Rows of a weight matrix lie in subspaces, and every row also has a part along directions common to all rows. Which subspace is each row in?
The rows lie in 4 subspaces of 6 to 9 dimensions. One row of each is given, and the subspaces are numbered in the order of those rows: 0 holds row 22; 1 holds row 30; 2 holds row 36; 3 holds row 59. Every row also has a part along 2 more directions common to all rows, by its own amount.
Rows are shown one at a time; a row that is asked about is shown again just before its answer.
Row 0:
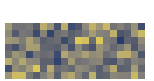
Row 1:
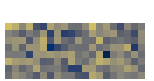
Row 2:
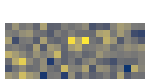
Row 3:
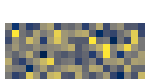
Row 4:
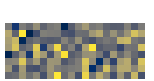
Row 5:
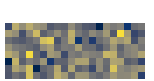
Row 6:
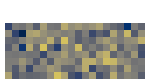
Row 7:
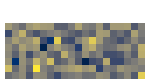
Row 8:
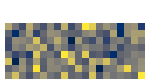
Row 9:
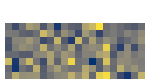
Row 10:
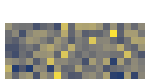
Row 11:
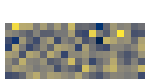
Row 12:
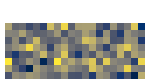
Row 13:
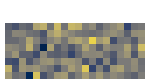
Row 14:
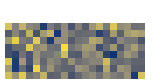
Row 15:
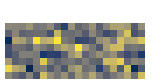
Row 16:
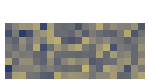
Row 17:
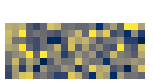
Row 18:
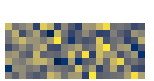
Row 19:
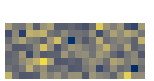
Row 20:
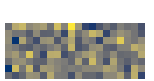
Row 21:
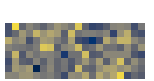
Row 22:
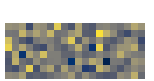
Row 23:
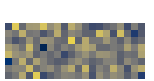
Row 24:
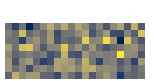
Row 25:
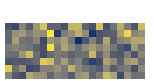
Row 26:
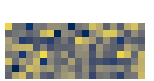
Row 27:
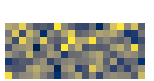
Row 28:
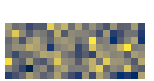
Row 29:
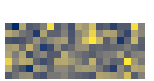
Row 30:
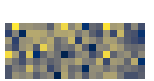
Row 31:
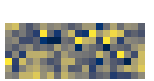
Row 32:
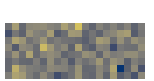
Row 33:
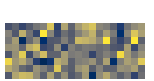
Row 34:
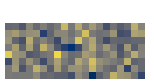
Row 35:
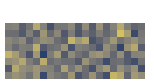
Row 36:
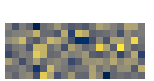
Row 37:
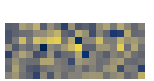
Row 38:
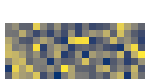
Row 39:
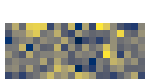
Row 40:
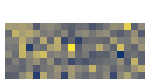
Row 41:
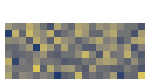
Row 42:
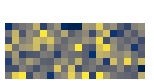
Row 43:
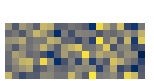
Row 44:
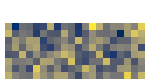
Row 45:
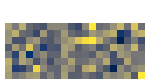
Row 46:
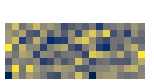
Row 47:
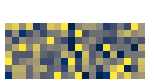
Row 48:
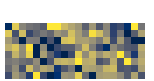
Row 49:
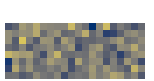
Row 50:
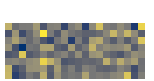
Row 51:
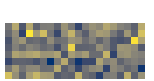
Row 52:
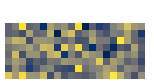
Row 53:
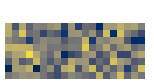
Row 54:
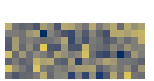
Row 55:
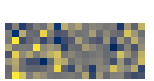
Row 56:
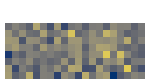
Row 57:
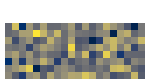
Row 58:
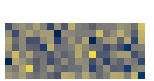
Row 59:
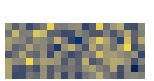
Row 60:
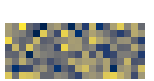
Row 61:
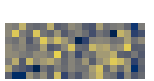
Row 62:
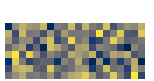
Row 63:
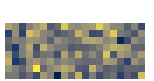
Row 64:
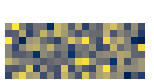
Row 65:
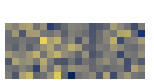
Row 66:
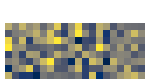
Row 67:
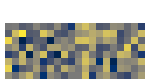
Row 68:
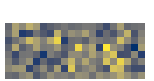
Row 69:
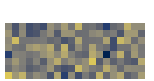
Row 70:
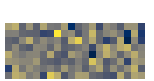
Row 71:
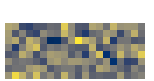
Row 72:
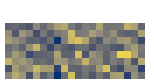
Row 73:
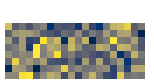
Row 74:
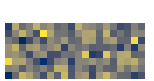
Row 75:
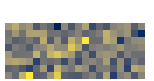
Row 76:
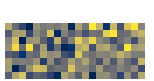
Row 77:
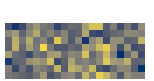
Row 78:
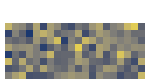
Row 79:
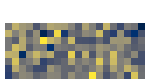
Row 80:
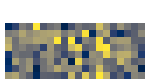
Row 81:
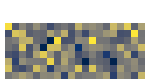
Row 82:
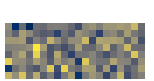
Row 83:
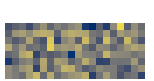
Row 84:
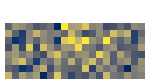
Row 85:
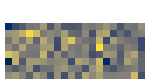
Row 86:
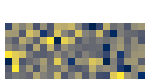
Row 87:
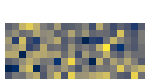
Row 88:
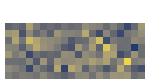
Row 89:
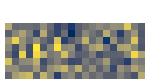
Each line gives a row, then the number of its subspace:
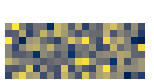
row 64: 1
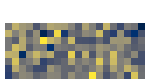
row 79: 3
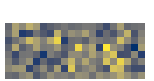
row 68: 0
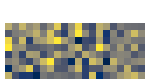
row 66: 0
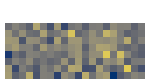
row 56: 0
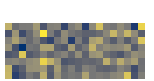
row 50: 3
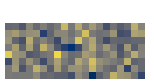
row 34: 0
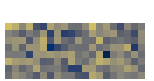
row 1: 3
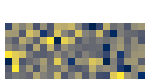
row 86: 0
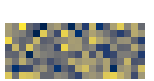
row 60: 1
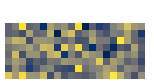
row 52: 1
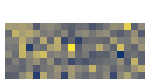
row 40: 2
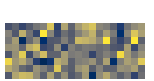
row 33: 1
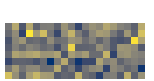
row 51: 1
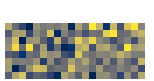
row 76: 0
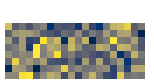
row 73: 2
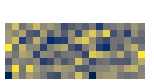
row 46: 2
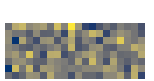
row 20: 0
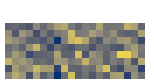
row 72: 2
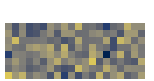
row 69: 1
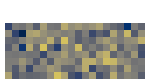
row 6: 2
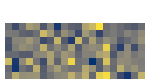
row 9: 0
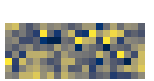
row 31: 0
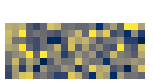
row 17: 2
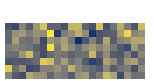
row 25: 3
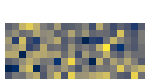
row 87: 0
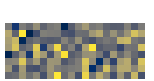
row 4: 1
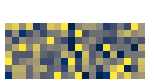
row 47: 0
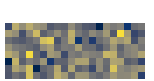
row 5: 2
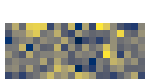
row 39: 1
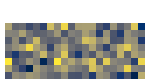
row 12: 3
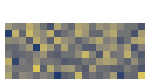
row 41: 1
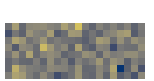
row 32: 1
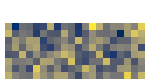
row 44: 1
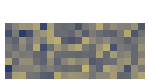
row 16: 0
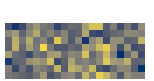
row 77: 0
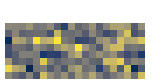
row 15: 0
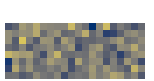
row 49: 0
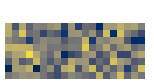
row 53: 2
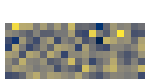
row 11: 0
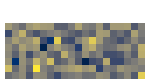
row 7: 2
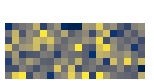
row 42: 0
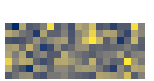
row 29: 1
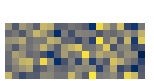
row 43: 3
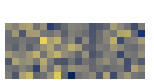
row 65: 2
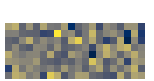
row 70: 3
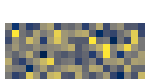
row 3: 3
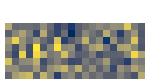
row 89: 2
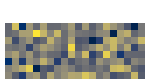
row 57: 1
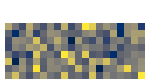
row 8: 3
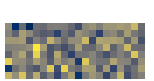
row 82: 2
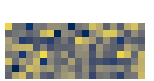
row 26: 0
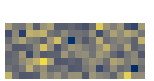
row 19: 3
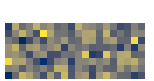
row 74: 1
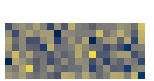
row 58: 3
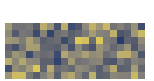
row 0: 3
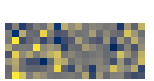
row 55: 1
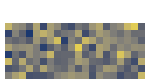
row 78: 0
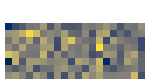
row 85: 0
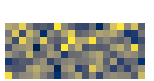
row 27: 1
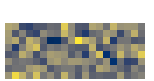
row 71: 1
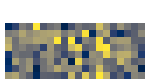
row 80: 0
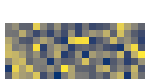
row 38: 2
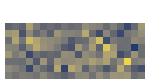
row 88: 0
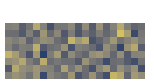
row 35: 2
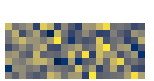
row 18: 3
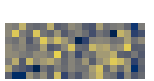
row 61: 3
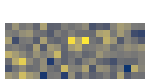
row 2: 2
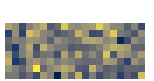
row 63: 1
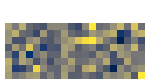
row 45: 1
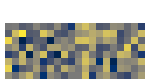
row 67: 1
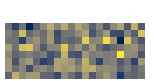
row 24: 3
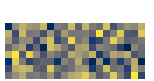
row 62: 3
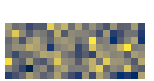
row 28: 3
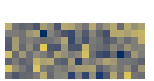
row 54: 0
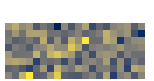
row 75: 2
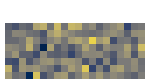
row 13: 2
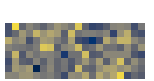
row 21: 1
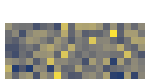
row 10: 2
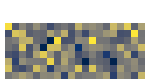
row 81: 2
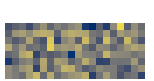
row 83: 3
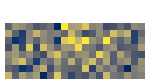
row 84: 2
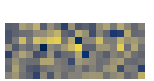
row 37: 0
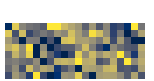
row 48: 2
